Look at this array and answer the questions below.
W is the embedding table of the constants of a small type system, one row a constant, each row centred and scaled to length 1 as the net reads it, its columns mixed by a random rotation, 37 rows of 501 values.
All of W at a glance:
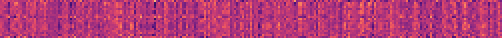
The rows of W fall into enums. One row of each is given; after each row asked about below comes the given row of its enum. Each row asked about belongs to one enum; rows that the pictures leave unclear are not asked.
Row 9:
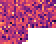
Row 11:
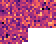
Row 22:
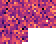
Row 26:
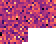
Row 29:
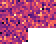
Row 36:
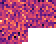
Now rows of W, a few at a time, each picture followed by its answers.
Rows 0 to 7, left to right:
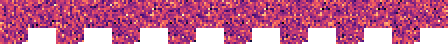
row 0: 9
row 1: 9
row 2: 29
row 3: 29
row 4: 29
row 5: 11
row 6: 11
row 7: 22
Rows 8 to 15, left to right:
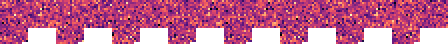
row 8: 29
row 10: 26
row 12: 11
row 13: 26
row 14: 29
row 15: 36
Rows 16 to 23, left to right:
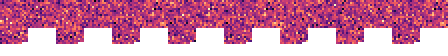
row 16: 36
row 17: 36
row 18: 11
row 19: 29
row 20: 11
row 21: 9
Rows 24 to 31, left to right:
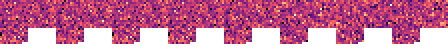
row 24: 26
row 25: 22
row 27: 26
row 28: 22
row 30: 9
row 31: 11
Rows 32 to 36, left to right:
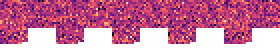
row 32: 36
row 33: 11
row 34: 26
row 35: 26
